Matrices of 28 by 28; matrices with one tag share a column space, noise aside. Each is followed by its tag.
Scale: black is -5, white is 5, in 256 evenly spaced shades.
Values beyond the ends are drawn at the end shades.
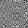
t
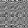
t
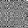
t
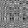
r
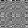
t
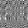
r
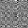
t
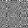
t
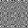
t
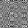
t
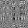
r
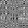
r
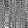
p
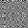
t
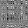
r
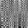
p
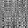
p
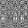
r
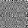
t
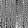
p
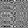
t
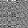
t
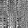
p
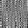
p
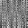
p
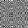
t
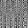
p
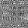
r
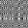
r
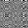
t
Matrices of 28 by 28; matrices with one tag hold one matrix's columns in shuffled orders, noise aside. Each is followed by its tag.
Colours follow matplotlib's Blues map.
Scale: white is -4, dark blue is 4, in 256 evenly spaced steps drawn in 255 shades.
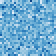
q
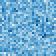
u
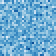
q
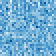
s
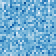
s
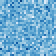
q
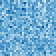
s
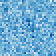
u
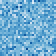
q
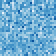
s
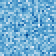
u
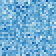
q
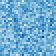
u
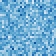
q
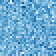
q
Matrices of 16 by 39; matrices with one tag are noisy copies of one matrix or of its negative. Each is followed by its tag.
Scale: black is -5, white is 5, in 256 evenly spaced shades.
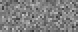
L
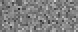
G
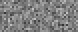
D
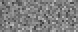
G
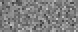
G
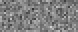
D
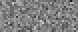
G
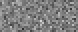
G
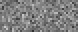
L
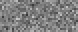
L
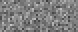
D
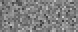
G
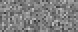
D
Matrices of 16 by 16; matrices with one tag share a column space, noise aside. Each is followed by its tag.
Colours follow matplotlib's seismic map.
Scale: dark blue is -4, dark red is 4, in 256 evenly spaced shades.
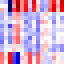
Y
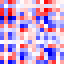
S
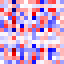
S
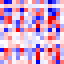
S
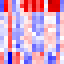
Y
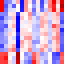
Y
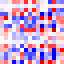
S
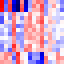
Y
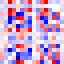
S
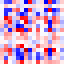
S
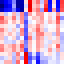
Y
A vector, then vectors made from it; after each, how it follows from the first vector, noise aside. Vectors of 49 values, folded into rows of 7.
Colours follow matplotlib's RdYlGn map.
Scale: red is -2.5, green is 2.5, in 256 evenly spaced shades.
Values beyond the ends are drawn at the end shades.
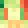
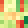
wrapped around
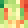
copied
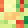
wrapped around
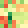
wrapped around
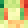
copied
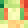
copied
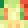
copied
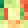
copied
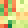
wrapped around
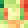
copied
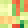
wrapped around
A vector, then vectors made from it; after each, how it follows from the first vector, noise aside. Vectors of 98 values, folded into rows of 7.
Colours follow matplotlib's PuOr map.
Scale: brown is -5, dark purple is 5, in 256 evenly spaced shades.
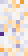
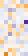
reversed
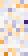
reversed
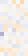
shrunk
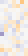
shrunk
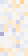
shrunk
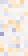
shrunk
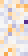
reversed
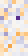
wrapped around
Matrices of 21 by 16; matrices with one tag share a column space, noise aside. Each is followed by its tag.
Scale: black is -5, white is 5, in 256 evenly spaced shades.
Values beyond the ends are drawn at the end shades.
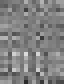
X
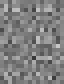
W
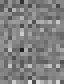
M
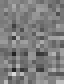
X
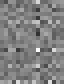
M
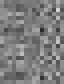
W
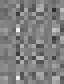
W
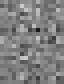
W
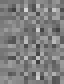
W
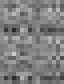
W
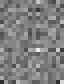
M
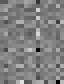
M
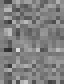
M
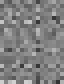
M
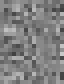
W
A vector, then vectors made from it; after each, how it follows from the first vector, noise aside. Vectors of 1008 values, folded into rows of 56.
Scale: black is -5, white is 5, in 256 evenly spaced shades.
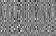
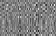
reversed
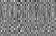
copied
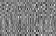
reversed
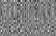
copied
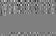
partly zeroed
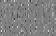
partly zeroed
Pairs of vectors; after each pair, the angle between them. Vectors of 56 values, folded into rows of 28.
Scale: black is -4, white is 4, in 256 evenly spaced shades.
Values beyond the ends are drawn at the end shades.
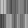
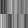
nearly opposite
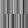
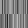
orthogonal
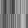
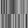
partly aligned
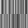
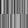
nearly opposite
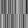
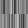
partly aligned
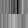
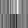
nearly opposite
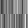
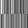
partly opposed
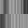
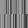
orthogonal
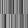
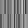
partly opposed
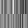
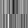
partly opposed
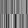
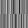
orthogonal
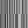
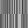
nearly parallel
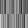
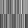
nearly opposite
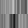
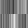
nearly opposite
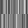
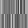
partly opposed
